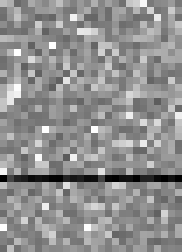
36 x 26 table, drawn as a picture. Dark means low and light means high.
A few values lie far out on both sides of the bulk. The bottom right is the ninth with the lowest average. There is no overall slope. Row 26 differs from the rows beside it.
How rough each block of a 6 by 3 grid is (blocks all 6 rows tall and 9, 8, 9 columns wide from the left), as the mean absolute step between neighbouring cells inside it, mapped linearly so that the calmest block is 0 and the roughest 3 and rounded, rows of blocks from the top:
011 | 220 | 001 | 111 | 332 | 110
